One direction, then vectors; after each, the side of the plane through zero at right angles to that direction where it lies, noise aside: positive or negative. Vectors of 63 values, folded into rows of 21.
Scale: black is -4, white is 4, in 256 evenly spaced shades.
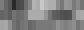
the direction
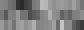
positive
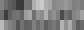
positive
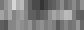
negative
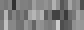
positive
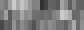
negative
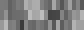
positive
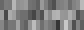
negative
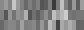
negative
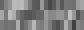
negative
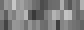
negative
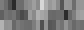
positive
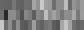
positive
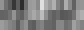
positive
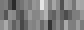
positive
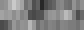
negative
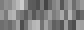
negative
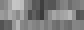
negative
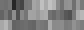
positive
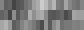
positive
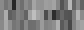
positive
